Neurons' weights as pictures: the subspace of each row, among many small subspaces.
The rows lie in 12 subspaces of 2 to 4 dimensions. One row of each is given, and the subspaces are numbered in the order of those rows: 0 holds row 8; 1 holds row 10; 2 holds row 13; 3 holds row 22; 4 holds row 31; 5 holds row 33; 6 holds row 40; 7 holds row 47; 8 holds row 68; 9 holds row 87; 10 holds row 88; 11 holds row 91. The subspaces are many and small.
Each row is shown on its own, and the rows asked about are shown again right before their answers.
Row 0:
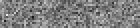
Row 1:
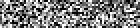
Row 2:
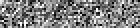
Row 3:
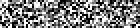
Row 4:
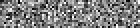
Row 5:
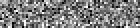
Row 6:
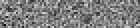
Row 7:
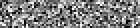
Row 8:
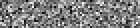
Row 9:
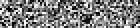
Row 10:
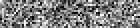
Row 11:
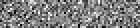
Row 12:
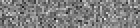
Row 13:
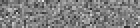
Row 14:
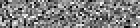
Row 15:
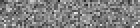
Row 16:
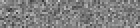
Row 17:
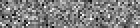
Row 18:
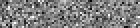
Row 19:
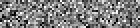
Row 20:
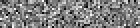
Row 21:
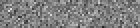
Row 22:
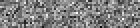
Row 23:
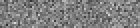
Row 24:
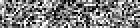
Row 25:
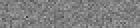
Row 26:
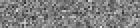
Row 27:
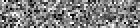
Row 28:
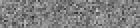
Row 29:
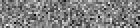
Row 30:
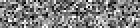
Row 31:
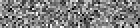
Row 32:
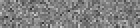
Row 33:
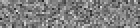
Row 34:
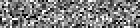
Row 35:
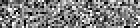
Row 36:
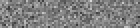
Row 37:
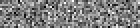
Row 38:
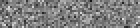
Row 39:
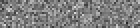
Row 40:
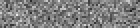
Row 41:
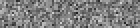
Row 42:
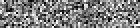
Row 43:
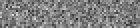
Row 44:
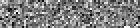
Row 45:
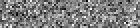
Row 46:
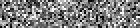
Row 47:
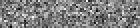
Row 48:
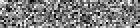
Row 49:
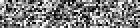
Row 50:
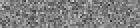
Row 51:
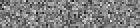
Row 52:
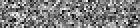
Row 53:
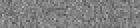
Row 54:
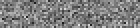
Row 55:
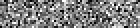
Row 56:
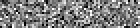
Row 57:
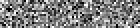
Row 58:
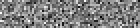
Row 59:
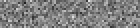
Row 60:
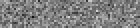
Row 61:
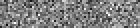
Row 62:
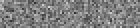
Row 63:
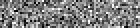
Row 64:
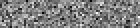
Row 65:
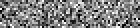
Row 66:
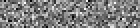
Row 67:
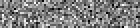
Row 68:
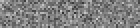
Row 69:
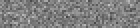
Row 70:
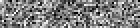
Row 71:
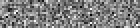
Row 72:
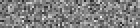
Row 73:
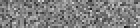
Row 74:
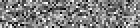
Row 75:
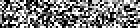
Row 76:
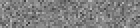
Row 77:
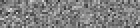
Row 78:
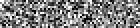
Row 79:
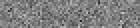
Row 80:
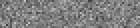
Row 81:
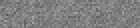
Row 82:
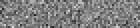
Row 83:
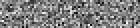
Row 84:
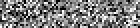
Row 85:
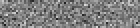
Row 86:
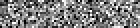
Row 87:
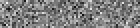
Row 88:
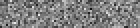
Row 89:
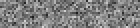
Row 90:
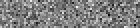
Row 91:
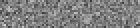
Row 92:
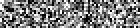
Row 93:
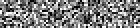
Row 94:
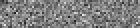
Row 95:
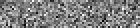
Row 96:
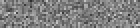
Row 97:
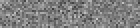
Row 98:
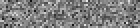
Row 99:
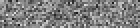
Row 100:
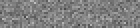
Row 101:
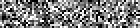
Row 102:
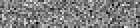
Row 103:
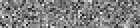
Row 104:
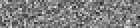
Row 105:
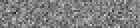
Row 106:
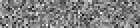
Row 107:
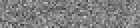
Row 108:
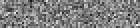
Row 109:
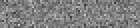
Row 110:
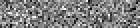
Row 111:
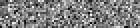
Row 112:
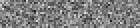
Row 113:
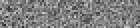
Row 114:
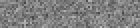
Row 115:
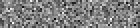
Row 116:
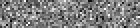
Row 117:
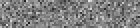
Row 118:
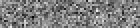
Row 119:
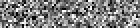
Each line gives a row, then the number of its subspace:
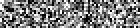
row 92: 8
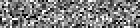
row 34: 0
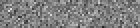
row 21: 4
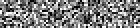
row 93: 11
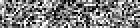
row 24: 1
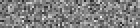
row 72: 0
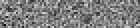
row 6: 11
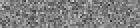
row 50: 8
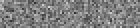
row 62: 8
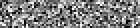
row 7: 0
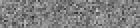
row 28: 7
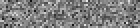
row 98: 7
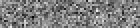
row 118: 7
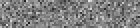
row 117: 9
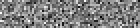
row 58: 0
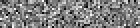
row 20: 5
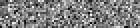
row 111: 10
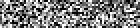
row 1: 6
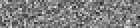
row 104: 0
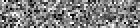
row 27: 3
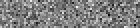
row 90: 2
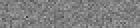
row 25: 0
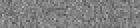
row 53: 5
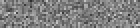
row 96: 10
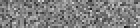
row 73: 2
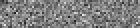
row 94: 6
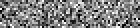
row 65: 4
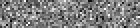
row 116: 9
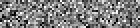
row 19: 4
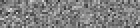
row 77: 2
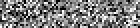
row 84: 7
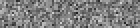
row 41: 7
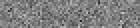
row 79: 4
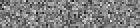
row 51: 8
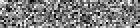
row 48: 6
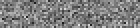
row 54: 0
